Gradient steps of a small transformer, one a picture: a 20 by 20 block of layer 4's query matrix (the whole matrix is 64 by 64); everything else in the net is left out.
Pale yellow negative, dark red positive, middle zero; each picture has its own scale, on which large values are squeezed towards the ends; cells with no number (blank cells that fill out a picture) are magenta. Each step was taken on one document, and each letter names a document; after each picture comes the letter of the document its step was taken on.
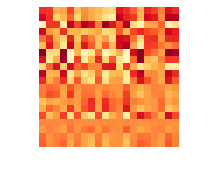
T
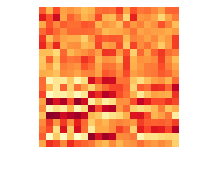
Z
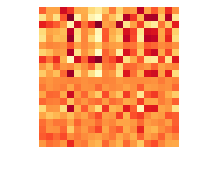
T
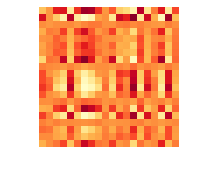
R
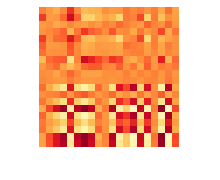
R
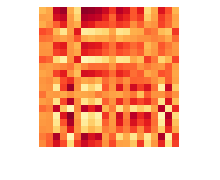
R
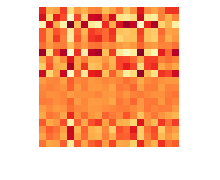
T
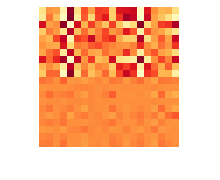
T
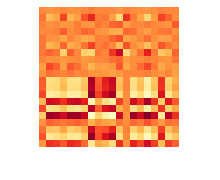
Z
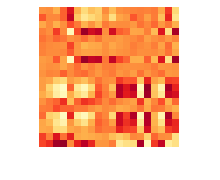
R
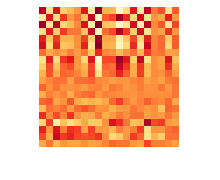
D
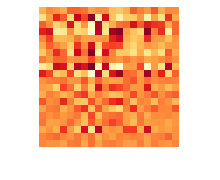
D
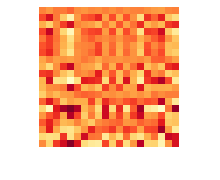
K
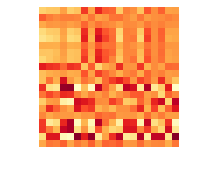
D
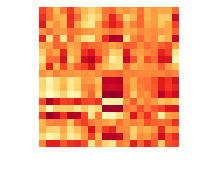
Z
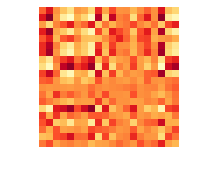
K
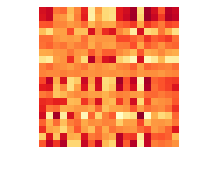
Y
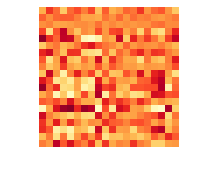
K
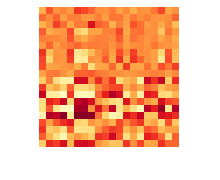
Z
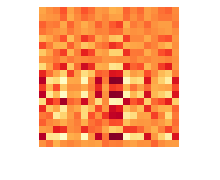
Z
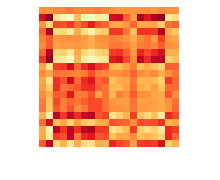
K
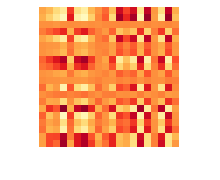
R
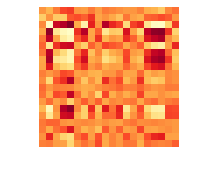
K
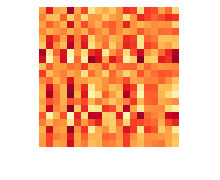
T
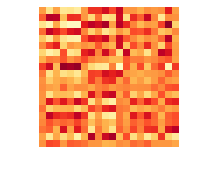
Z
